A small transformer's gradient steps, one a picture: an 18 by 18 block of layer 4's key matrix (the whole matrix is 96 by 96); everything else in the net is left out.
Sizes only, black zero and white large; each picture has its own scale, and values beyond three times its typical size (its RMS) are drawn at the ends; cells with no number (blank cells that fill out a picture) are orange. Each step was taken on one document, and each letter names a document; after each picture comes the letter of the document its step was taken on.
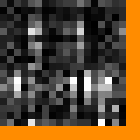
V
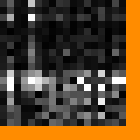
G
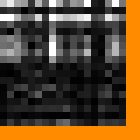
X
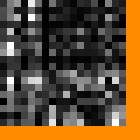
G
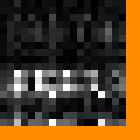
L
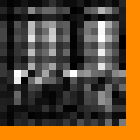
L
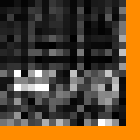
L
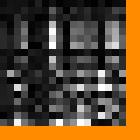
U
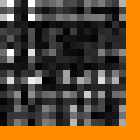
G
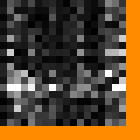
L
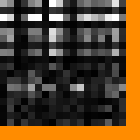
X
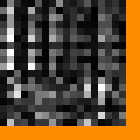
X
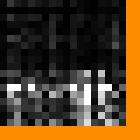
V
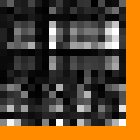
U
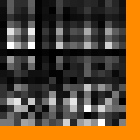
U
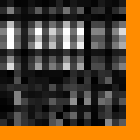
U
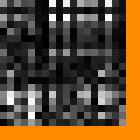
G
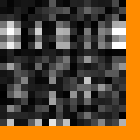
U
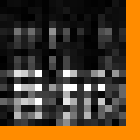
V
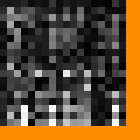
V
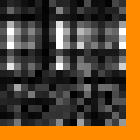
U
